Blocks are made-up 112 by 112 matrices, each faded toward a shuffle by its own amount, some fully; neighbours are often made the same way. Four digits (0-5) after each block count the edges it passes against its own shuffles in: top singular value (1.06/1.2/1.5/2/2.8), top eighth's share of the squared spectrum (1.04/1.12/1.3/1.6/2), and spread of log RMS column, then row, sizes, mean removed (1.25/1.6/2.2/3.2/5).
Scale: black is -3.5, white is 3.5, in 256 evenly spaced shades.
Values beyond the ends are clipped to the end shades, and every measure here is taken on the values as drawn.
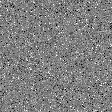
2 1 0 0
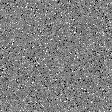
2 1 0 0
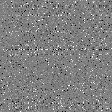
4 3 1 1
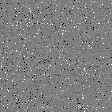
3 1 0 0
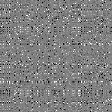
5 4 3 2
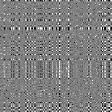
5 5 4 4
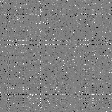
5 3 2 2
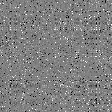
4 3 1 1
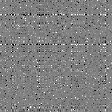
5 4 2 2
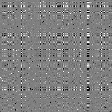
5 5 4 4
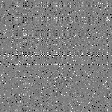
5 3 2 2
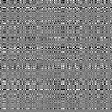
5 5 4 5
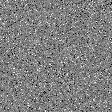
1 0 0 0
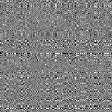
5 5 3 4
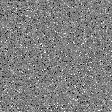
2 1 0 0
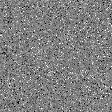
2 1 0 1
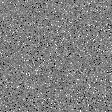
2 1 0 0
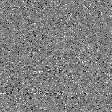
3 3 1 2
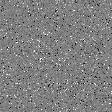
3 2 0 0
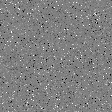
0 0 0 0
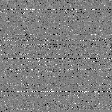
3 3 2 3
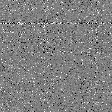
2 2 2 2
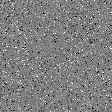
2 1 1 0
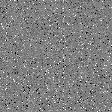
3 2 1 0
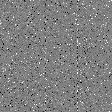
3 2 1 0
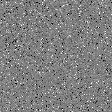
2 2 1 0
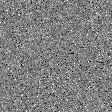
0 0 0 0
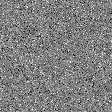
0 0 0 0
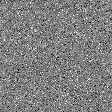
0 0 0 0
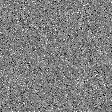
0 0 0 0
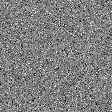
0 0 0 0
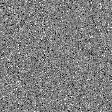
1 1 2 0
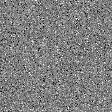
0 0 2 0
